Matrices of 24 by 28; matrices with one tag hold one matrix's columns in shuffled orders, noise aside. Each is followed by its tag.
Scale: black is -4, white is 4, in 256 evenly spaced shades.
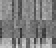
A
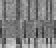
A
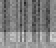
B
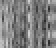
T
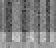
B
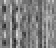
T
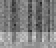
B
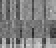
A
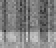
B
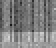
B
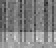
B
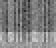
B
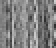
T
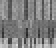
A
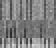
A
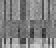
A
